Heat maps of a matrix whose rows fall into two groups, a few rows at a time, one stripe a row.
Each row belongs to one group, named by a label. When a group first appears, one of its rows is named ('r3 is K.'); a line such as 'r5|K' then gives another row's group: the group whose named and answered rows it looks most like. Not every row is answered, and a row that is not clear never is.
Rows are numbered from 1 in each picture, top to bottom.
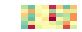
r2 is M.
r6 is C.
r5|C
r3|C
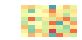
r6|C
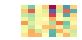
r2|M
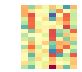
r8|C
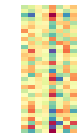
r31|M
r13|M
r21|M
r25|M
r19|C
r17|M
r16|M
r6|M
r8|M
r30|C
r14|M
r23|C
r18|C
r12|M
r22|C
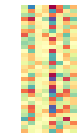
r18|C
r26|M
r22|M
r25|C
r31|C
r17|C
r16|M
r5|M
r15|C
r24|C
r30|C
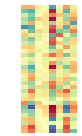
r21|C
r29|M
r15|C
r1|M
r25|C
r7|C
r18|M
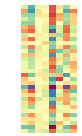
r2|C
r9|M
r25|M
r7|M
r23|M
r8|C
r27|C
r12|C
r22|M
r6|M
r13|M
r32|C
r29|M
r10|M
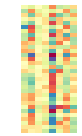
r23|M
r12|M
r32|M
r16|C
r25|M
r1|C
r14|M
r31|M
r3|C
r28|M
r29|M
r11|C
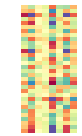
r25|C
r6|M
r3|C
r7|C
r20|C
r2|M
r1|C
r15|C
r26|C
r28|M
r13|M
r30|M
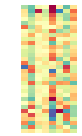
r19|C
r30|C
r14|C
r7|C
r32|M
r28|M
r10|M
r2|C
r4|C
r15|C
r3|C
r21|C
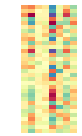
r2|M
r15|C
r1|M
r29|M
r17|C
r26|C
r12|M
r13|C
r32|C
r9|M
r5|C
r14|M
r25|M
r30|M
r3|M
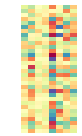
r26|C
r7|C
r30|C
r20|C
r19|M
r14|M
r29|M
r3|C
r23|M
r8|C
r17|C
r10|C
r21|C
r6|C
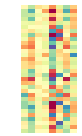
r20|M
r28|M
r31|C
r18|C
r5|C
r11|M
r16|M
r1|C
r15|M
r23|C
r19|M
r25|C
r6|C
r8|C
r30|C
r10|M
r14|M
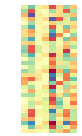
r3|C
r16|C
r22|M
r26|C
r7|M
